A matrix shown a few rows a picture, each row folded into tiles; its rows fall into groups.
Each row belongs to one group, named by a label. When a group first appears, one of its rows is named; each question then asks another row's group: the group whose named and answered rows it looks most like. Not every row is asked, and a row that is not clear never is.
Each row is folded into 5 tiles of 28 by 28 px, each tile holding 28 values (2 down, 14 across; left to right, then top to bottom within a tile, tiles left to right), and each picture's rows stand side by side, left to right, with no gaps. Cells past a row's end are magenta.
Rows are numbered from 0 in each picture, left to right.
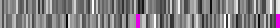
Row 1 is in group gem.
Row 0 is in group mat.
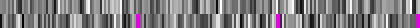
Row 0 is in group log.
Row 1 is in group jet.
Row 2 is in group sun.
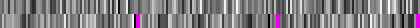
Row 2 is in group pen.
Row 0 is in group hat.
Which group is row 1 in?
mat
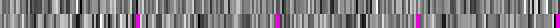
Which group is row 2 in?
sun
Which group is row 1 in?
mat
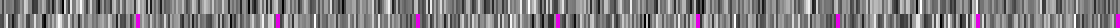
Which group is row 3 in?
pen
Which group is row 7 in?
hat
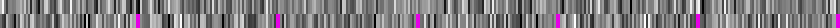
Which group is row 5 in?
sun
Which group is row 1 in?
sun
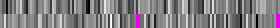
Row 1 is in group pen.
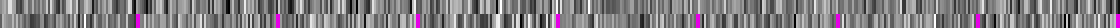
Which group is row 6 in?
hat
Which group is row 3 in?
jet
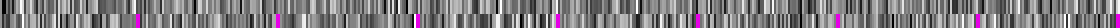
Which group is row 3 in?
jet
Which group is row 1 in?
log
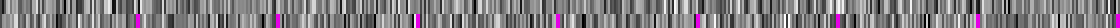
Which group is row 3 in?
log
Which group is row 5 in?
gem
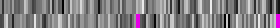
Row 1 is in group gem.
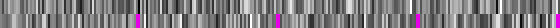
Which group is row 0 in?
mat
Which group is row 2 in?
sun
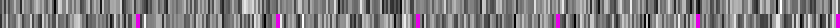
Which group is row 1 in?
log
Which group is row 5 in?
jet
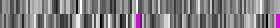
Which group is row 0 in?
jet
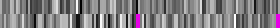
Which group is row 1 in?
hat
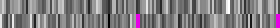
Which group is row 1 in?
log
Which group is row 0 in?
mat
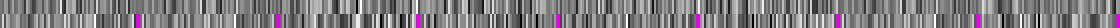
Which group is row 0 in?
hat
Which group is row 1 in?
hat
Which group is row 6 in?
hat
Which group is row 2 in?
jet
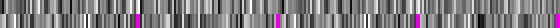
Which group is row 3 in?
mat
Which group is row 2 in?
gem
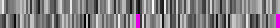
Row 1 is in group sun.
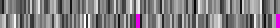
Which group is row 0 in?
gem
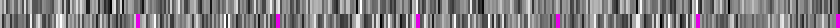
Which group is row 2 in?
jet
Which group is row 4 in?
jet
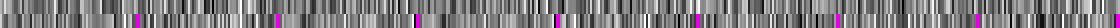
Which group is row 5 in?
pen
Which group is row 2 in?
hat
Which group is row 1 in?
pen
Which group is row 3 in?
hat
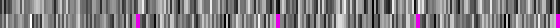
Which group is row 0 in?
log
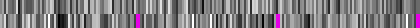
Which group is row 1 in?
pen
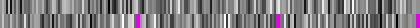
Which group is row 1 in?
gem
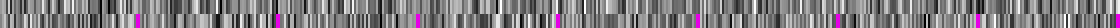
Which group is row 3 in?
jet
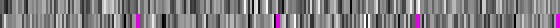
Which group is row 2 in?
gem
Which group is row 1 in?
hat
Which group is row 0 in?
log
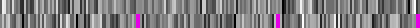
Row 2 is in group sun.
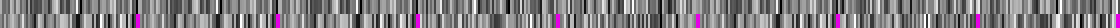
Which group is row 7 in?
jet
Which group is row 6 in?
gem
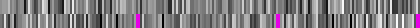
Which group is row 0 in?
pen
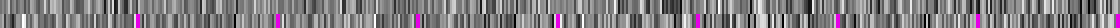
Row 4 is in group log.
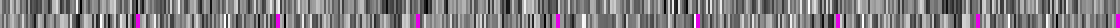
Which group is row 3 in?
log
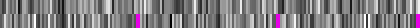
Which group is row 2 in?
gem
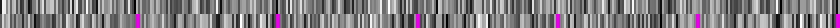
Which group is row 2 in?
pen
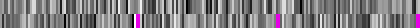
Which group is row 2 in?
sun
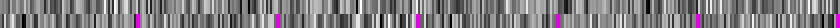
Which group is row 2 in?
jet
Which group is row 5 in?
pen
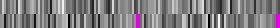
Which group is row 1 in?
mat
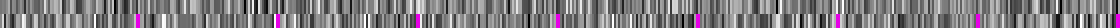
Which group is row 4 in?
pen
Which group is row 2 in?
gem
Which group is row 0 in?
hat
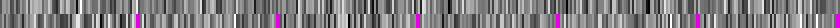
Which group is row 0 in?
jet
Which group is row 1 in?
hat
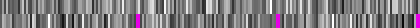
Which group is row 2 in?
pen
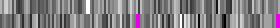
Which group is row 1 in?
sun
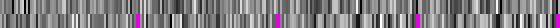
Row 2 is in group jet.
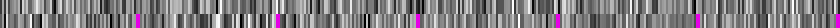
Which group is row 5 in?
mat
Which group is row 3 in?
mat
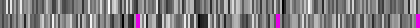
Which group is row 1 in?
mat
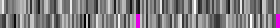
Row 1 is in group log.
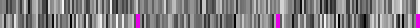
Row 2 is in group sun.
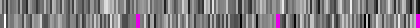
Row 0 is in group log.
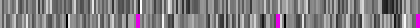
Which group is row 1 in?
sun
